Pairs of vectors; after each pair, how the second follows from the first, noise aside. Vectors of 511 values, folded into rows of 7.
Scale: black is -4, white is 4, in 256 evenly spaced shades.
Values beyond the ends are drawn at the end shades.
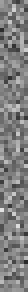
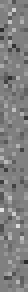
partly zeroed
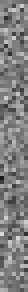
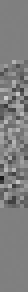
partly zeroed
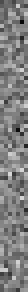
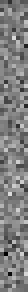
shuffled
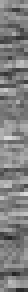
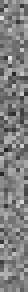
shuffled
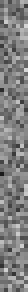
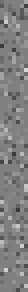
partly zeroed
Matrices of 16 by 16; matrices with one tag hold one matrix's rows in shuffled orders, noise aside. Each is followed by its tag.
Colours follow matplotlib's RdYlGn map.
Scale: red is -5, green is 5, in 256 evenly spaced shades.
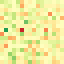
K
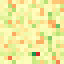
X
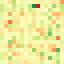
X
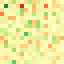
K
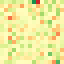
X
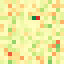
X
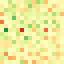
K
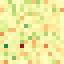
K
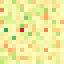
K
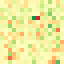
X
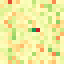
X
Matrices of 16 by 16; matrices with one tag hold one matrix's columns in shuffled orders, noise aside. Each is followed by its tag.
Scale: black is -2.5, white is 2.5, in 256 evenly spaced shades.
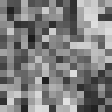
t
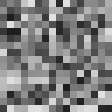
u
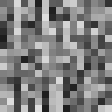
t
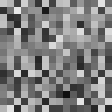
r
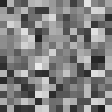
r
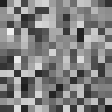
r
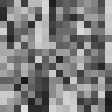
t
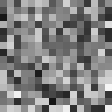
u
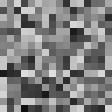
r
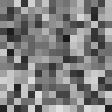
u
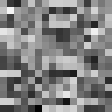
r
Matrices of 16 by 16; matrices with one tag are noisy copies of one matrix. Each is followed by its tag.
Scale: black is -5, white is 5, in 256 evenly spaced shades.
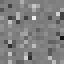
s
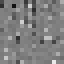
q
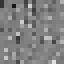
q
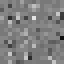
s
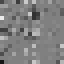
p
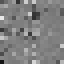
p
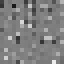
q
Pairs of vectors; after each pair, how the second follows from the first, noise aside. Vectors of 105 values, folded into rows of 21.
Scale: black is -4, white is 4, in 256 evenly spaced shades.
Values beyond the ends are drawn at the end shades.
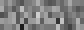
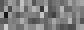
wrapped around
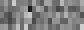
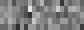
negated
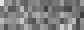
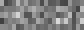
wrapped around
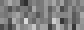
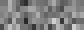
sign-scrambled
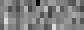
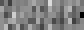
wrapped around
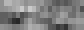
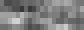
negated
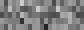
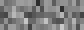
reversed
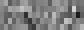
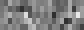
negated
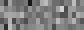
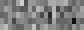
wrapped around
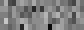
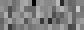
reversed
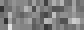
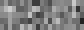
reversed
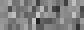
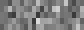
negated
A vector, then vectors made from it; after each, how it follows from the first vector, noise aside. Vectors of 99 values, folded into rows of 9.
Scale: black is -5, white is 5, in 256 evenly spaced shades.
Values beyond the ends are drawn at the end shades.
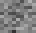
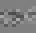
partly zeroed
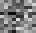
scaled up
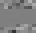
partly zeroed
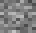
negated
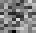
scaled up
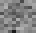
copied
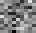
scaled up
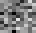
scaled up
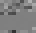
partly zeroed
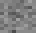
shrunk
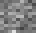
negated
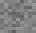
shrunk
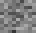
copied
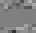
partly zeroed
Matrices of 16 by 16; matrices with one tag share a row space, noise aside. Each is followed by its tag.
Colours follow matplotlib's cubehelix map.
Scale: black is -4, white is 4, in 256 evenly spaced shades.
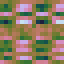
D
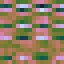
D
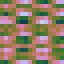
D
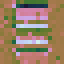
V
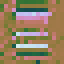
V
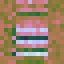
V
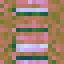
V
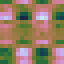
D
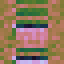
V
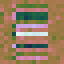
V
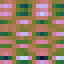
D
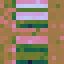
V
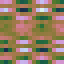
D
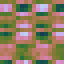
D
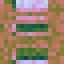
V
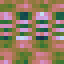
D
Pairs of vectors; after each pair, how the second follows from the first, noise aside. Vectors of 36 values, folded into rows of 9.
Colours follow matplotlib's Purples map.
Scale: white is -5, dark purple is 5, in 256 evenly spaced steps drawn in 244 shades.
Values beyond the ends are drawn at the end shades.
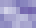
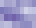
wrapped around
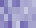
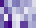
scaled up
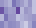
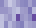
reversed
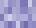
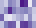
scaled up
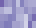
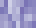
reversed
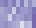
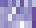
scaled up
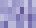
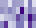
scaled up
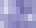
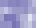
reversed
